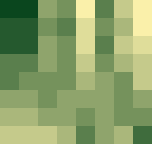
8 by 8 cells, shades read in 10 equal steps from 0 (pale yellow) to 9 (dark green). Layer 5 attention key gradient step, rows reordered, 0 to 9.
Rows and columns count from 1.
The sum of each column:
46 45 33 37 22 38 28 21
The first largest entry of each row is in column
1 1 1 1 1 3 5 8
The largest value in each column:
9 9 5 6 6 6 5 7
